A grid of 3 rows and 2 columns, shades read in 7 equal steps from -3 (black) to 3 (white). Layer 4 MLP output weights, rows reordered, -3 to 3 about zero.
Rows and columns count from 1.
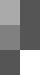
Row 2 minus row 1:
-1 0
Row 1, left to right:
1 -1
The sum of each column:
0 1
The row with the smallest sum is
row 2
